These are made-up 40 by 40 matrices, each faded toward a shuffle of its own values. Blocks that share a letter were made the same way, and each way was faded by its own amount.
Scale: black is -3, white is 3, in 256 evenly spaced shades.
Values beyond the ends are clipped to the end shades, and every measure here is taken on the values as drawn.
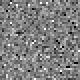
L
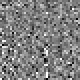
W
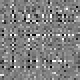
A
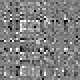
A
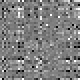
A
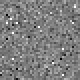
L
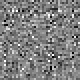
W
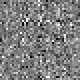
W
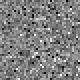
L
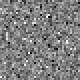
L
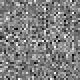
W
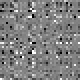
A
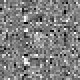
W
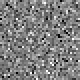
L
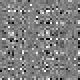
A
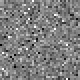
L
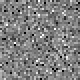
L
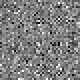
W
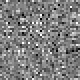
W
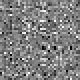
W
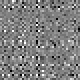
A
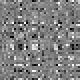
A
